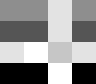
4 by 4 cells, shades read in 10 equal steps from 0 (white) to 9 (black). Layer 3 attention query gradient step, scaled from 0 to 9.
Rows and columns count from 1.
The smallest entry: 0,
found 2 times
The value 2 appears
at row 3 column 3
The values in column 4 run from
1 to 9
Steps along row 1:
same down up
